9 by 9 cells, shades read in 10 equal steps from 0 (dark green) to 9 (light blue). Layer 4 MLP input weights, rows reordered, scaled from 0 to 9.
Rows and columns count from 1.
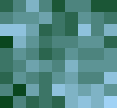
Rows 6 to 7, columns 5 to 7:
4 7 5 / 5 6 4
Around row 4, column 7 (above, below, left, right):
8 4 4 5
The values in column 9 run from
1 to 9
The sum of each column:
26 42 45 31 33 44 49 41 45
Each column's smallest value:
0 0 2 2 1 2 4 1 1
